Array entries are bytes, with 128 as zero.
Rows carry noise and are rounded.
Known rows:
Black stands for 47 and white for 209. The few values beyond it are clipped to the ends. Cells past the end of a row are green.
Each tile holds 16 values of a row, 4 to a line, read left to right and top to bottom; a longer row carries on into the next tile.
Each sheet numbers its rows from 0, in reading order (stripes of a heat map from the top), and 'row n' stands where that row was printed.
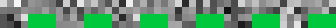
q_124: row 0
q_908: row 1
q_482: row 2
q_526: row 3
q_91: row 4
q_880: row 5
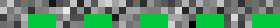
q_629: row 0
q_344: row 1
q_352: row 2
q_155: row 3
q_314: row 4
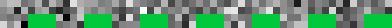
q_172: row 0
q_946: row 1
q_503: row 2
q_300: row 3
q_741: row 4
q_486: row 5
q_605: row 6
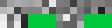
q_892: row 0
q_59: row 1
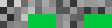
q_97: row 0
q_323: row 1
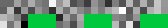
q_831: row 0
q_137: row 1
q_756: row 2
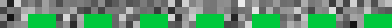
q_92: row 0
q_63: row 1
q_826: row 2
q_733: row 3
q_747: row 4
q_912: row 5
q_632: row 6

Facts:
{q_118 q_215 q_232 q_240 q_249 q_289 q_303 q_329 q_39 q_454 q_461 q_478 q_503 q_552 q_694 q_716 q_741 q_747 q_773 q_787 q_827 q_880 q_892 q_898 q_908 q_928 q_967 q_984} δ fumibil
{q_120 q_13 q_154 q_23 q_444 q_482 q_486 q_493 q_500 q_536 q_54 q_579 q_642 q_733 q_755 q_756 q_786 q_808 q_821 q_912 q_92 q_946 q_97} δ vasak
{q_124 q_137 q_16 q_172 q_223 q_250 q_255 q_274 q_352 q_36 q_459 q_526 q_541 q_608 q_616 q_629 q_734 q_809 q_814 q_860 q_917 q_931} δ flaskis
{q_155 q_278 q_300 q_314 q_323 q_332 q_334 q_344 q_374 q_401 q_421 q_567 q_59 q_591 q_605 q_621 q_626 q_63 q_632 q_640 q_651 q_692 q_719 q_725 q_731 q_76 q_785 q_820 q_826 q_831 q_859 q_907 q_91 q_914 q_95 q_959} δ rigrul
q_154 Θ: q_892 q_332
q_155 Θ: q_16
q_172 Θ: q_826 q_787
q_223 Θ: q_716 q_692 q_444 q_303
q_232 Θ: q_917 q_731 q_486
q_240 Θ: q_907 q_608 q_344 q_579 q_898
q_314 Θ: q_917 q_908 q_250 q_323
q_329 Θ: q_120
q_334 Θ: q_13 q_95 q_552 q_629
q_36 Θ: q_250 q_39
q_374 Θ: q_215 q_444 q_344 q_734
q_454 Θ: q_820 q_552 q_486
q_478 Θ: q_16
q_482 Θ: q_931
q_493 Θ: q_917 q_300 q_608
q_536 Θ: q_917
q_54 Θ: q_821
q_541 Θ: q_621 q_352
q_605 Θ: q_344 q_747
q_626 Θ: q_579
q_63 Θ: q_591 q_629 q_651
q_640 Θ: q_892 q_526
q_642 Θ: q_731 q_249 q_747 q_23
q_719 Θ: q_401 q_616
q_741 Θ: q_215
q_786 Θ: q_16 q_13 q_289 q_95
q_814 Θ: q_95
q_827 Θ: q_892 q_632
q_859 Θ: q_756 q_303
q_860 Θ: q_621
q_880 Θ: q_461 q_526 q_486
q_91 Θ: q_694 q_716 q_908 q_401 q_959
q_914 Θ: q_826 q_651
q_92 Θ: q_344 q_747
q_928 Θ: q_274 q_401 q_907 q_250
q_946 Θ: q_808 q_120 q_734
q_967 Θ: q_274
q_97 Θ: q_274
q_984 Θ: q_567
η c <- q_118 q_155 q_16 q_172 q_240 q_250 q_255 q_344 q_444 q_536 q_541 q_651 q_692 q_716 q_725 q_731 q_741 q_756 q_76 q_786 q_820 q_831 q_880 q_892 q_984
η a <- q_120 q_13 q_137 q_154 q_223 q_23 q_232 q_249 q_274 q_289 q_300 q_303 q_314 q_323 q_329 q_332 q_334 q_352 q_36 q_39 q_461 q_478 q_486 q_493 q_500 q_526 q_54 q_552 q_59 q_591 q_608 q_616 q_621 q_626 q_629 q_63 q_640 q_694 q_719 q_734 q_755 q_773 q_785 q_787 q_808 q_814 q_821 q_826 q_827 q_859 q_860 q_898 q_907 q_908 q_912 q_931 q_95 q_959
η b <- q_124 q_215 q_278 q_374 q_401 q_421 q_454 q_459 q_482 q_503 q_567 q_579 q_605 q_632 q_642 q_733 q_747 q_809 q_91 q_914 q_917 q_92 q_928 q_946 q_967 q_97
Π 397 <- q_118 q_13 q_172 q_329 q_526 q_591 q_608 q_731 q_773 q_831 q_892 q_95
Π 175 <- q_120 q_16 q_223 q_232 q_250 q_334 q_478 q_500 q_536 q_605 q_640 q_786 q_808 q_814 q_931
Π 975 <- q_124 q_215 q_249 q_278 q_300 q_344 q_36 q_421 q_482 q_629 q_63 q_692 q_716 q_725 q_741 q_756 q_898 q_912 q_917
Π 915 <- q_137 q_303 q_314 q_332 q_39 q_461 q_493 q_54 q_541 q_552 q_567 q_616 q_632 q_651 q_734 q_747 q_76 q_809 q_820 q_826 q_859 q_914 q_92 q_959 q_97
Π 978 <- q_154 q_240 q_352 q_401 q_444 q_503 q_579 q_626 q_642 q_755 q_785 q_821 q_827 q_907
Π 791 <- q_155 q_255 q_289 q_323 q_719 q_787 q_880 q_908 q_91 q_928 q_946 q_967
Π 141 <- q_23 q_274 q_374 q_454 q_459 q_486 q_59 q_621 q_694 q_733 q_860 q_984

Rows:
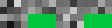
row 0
q_374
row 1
q_332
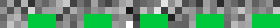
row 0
q_827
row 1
q_931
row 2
q_240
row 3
q_734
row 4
q_54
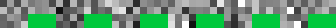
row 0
q_303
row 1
q_401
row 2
q_16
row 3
q_118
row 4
q_215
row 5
q_536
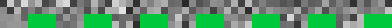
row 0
q_787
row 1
q_274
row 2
q_250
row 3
q_640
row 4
q_232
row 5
q_859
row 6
q_493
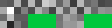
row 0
q_692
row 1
q_478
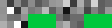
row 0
q_786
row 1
q_608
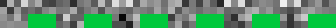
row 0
q_289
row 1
q_959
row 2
q_917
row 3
q_814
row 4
q_809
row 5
q_459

